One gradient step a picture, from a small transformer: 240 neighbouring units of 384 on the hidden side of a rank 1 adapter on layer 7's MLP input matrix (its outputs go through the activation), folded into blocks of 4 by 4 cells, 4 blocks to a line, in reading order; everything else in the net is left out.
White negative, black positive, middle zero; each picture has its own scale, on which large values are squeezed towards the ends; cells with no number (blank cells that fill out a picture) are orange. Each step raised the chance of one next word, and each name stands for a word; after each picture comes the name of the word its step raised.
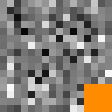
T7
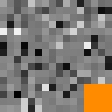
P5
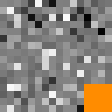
P5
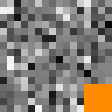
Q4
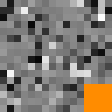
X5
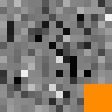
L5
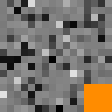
T7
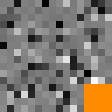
P5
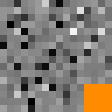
P5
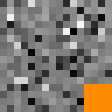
T7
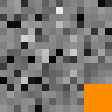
T7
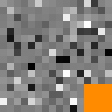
Q4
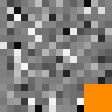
X5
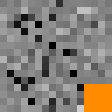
L5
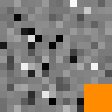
X5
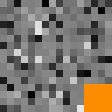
P5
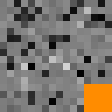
X5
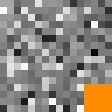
Q4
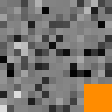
L5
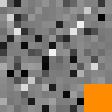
X5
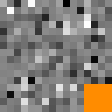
Q4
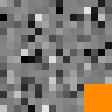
L5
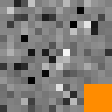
Q4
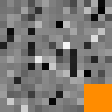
X5
